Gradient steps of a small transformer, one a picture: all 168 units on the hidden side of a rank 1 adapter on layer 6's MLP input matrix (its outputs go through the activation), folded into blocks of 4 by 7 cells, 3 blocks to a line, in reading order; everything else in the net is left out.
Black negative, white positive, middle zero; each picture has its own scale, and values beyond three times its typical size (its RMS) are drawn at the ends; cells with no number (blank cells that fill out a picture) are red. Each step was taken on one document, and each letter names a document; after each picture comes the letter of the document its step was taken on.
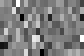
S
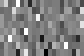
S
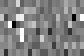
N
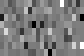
N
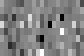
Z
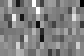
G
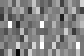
G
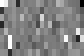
Z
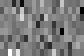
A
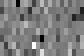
S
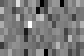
S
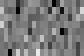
A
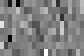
S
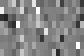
G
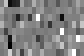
Z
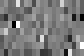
N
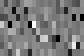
N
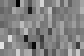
S
